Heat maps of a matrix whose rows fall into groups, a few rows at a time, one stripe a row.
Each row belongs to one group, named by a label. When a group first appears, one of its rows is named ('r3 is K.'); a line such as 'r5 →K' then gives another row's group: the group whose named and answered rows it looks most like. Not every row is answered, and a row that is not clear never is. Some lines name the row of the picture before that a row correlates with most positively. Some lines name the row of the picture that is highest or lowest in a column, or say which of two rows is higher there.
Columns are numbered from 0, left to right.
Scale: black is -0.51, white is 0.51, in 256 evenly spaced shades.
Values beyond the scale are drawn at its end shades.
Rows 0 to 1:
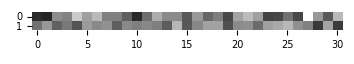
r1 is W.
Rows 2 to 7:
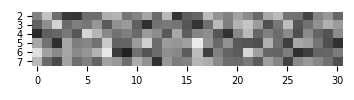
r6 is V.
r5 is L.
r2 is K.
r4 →W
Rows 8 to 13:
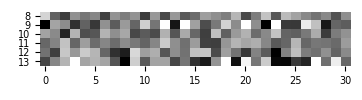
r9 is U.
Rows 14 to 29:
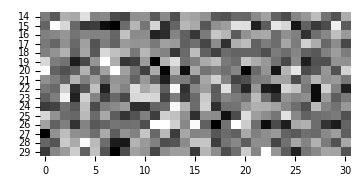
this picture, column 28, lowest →26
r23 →K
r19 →V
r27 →U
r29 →U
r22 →K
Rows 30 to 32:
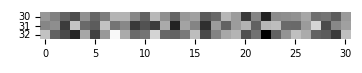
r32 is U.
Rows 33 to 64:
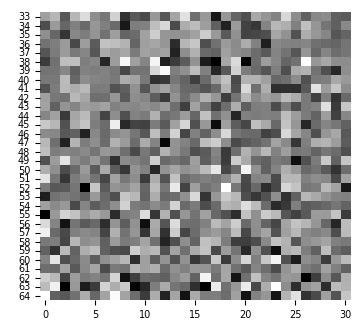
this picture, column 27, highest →41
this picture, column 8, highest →38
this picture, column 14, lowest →64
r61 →K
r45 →V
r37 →U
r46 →K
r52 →K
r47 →L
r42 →V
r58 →L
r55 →U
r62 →V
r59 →K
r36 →U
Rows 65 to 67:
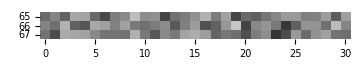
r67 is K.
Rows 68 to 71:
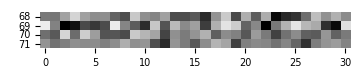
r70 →K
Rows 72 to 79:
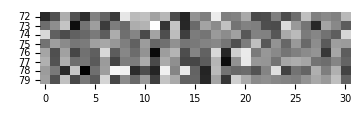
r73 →K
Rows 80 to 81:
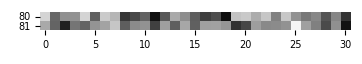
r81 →W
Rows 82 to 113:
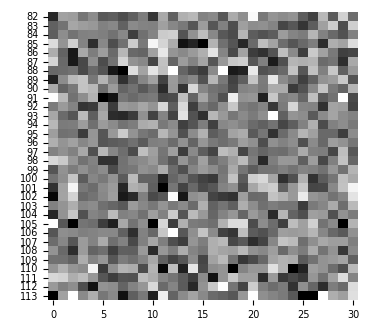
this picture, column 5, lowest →91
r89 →U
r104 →U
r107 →L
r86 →L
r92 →K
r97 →W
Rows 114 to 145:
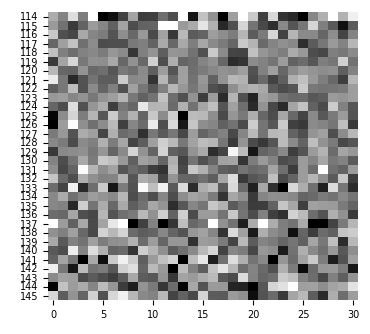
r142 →L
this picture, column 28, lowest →141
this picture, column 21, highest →137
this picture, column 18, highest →129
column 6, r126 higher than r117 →Yes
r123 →V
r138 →V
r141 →U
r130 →W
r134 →V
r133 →K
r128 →L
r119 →U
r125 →U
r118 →V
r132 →W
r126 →U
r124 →K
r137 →V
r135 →L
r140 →K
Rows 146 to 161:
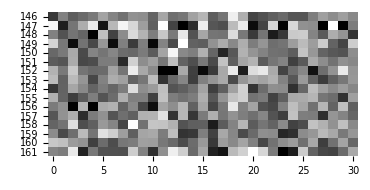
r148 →K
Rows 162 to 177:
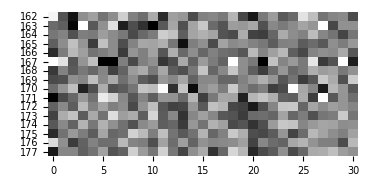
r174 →L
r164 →L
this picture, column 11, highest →170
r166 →U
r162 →W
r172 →L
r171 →W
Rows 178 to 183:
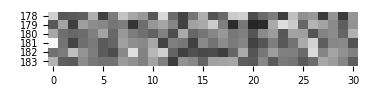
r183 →L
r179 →L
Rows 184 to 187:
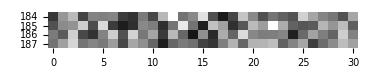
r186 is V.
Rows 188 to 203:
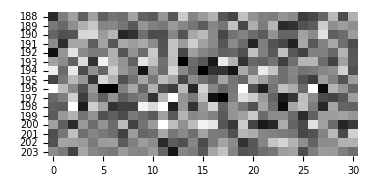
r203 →L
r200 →L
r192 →U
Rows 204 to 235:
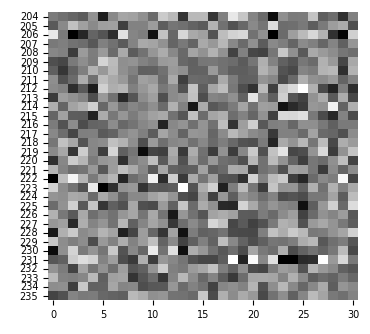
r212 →W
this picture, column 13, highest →223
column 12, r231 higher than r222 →No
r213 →U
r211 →W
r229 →W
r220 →U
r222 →U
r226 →L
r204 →U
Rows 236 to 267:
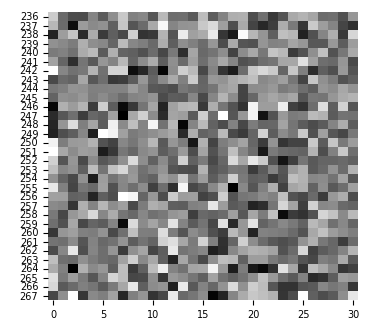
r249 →W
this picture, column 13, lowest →248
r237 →L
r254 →K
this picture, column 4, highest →258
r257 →L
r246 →U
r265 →V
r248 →U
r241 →W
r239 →V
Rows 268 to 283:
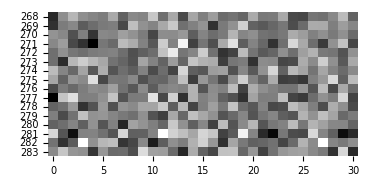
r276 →W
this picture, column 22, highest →274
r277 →U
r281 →L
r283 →W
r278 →K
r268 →U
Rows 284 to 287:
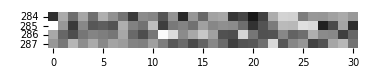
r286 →L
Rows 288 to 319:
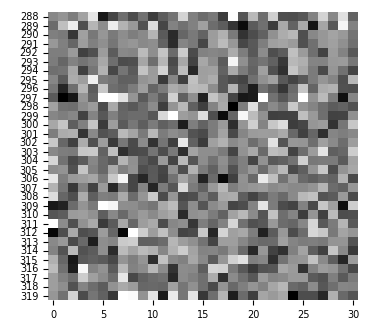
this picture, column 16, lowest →312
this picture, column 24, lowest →319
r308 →W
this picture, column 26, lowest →289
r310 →U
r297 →W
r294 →K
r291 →L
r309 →W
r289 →U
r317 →V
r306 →V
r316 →L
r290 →L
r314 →K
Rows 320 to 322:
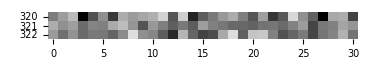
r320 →K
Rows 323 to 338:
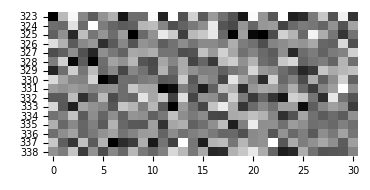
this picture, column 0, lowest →323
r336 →U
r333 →L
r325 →L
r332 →K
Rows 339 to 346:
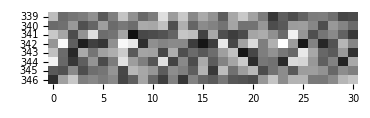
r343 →W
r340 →K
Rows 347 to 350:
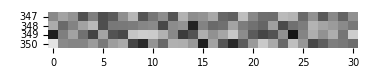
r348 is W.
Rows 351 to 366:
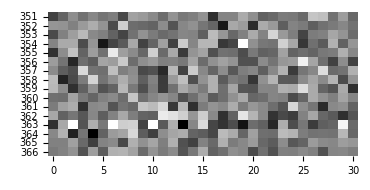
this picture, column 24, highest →361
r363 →U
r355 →U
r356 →W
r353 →U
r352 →V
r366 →U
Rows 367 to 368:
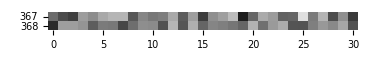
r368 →U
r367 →W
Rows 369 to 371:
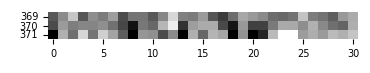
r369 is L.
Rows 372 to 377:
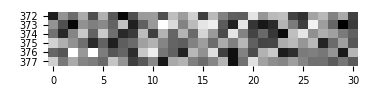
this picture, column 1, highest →375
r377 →V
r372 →U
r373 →L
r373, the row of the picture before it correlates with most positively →370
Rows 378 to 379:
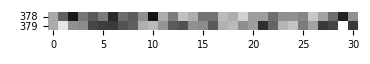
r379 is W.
